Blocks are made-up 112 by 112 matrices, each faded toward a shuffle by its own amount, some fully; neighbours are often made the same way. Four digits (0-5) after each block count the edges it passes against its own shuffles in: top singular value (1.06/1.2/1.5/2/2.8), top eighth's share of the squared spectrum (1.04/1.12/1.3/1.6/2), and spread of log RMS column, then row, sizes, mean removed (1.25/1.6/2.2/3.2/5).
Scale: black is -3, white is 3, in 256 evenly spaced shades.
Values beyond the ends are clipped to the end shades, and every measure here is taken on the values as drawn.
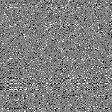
4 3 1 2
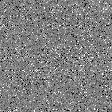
3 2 0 2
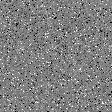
2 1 0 0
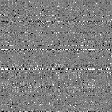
5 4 1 3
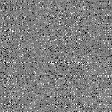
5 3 2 2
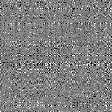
5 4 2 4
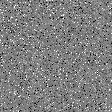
1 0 0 0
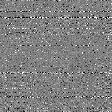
4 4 1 4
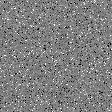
0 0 0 0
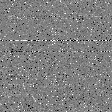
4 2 0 2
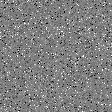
0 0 0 0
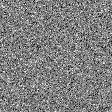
0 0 0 0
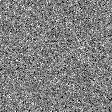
0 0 0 0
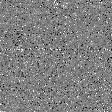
3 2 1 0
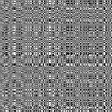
5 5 5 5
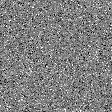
0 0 0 0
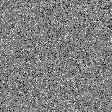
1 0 0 0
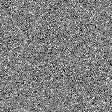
2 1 0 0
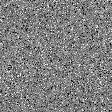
2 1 0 0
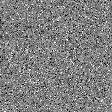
2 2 0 0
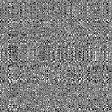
5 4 3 3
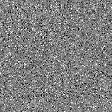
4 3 1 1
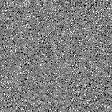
3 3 1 1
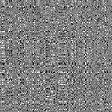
5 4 3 3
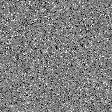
1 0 0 0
